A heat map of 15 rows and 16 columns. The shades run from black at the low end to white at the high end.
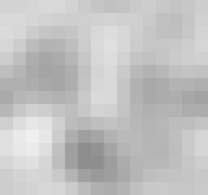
Ninth with the highest average: bottom left. Ninth with the lowest average: bottom middle. Grain: blotchy.
